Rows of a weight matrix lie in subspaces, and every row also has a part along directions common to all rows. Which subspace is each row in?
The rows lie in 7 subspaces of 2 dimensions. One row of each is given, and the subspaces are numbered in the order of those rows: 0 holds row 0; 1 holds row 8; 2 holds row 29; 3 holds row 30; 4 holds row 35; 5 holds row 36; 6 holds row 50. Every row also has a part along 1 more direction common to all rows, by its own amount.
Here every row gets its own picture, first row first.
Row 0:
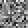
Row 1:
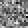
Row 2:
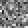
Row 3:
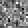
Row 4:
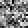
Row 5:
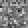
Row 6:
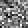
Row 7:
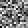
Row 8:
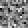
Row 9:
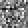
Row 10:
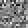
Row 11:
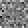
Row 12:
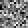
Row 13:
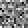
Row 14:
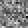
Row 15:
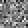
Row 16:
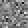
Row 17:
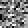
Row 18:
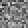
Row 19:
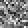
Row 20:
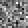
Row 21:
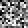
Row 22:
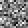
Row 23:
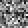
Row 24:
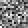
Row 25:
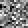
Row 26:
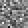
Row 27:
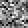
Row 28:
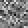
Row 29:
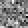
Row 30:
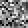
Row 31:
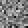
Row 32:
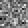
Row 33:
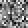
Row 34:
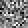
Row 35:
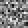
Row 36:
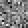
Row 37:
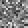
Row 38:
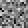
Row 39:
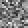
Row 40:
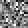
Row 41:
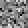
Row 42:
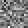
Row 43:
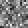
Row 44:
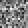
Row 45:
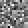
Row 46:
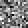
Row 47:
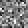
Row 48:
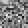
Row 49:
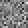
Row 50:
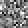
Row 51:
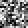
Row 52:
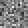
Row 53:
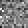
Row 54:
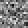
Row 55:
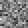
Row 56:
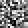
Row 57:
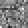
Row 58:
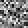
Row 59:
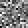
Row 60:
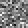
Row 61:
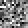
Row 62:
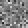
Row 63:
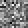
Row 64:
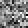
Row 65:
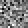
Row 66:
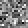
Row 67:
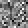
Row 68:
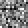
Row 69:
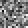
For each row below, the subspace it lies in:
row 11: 1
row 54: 4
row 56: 4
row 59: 5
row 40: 0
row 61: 0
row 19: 4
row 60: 5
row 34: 6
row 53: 1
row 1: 2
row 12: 6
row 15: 0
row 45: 4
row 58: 4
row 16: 0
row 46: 5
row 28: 4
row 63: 0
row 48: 5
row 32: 6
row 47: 1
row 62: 5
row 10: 0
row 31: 3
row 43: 3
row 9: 2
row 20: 2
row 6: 5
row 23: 2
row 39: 3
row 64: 2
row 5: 1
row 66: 6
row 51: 3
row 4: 2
